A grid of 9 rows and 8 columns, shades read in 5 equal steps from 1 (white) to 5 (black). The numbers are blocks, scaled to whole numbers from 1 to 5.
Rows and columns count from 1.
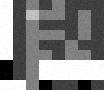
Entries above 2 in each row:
7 6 7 7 7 7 3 3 6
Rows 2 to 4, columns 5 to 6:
3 4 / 4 4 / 3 4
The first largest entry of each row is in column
2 2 2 2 2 2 1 1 4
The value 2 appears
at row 2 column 3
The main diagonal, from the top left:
1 4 3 3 4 3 1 1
